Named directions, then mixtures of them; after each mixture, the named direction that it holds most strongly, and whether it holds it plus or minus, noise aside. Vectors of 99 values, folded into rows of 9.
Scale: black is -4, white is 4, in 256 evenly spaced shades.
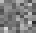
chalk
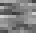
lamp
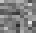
chalk, plus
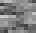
lamp, plus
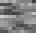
lamp, plus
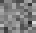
chalk, minus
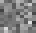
chalk, plus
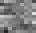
lamp, plus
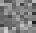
chalk, plus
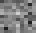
chalk, minus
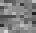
lamp, minus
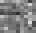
chalk, plus
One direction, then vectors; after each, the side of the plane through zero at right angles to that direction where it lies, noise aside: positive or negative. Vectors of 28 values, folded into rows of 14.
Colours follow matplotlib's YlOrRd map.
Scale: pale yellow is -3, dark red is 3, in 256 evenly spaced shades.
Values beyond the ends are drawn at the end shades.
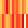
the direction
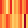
negative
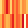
positive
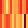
negative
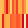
positive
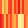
negative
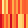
negative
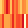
positive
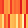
negative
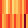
negative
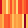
negative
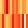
positive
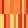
negative
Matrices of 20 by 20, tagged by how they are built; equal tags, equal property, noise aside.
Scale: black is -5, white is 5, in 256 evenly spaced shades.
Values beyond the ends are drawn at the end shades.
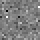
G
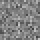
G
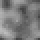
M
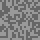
G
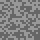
G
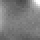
M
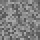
G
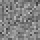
G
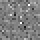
G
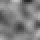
M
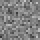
G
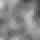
M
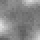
M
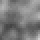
M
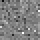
G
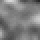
M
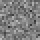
G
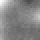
M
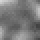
M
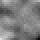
M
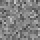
G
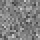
G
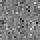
G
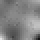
M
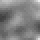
M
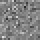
G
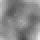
M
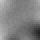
M
